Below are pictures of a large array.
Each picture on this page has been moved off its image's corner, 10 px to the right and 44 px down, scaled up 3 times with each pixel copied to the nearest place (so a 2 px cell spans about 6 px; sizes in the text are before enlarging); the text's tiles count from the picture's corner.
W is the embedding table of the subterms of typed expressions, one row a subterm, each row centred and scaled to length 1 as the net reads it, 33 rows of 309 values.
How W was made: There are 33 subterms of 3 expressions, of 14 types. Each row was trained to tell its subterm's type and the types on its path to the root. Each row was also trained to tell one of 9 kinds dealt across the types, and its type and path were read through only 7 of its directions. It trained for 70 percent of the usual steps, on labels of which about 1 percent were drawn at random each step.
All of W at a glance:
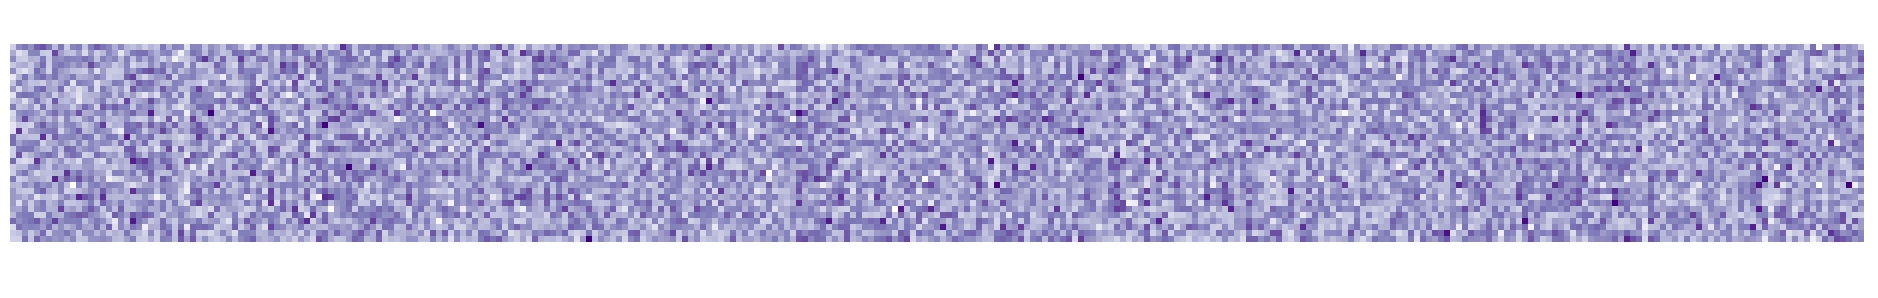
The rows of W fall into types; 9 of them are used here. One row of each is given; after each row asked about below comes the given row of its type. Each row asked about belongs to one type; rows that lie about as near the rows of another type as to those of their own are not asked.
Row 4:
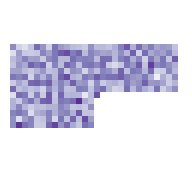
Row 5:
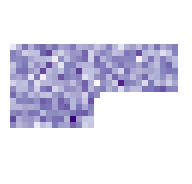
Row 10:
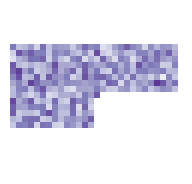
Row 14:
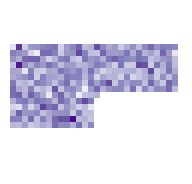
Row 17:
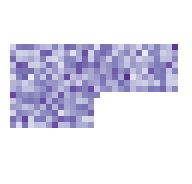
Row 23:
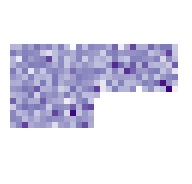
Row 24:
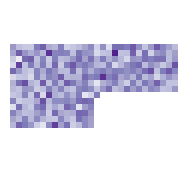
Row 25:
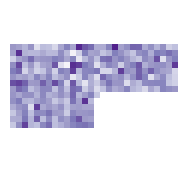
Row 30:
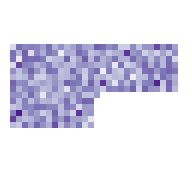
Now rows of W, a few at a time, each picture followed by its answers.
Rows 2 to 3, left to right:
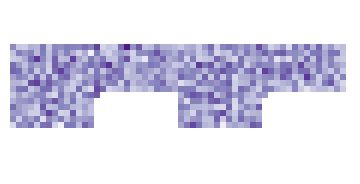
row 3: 4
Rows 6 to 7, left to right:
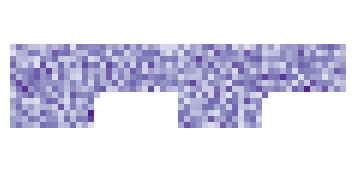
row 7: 24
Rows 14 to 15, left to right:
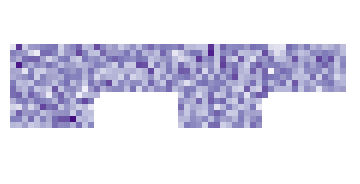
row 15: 4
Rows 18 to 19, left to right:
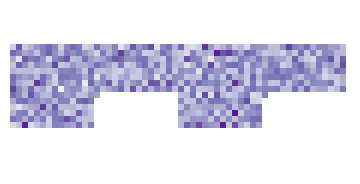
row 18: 14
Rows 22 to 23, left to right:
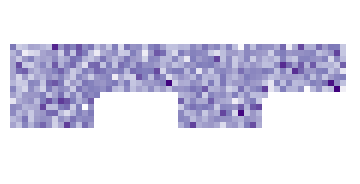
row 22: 4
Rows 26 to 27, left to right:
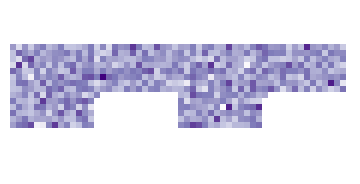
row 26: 24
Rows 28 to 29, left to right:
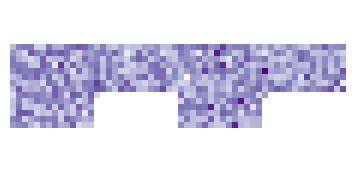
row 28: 17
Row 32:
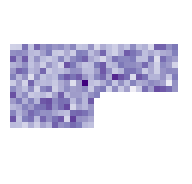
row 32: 5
